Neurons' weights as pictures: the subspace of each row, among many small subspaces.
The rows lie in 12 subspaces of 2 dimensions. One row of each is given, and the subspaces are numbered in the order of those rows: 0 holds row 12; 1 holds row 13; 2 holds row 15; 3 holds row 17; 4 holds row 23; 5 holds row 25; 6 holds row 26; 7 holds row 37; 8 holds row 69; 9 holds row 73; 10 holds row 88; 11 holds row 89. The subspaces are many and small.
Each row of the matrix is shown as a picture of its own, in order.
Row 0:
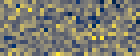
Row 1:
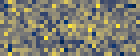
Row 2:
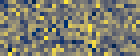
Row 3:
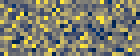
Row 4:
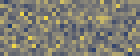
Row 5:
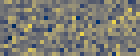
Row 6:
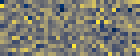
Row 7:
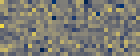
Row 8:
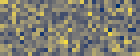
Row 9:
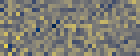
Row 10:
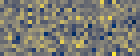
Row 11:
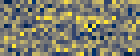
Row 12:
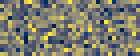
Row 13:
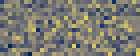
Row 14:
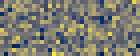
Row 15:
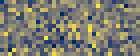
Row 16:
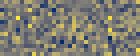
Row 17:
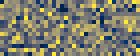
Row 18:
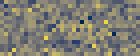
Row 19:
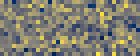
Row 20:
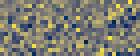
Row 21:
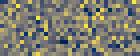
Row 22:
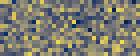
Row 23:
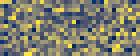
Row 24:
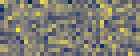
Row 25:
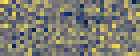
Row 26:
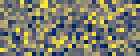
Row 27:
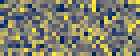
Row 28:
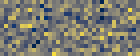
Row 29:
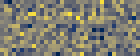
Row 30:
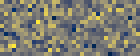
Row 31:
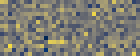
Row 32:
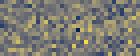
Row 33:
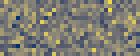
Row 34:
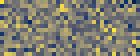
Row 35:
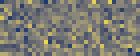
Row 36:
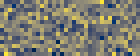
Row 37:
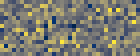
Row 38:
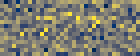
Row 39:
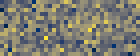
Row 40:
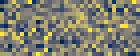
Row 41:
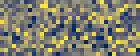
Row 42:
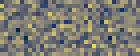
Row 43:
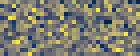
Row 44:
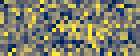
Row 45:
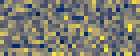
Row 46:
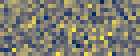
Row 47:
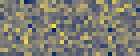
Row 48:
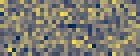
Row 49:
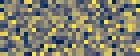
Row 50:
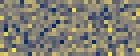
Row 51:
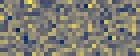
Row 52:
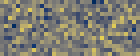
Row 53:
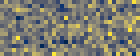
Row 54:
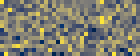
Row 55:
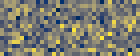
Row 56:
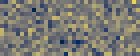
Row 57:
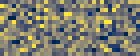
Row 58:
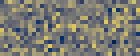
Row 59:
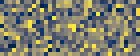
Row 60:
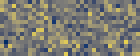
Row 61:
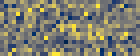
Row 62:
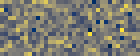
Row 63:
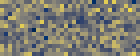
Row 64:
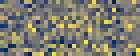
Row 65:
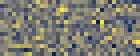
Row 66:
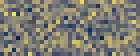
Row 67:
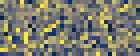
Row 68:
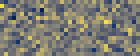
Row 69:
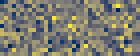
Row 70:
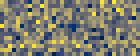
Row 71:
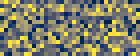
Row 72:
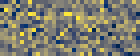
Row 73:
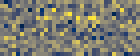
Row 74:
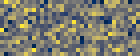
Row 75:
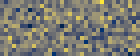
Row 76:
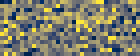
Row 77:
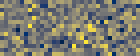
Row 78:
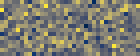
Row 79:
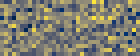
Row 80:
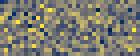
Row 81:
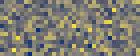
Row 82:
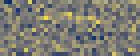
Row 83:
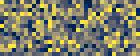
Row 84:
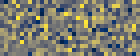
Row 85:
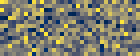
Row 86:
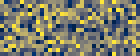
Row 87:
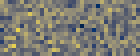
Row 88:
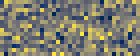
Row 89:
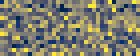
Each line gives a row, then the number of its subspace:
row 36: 10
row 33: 3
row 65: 3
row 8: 8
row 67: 0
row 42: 0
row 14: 10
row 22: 4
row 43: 11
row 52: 1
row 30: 8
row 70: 5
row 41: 6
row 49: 6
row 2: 2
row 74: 10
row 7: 8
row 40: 5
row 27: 10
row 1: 2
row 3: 3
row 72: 5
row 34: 3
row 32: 4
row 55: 3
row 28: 1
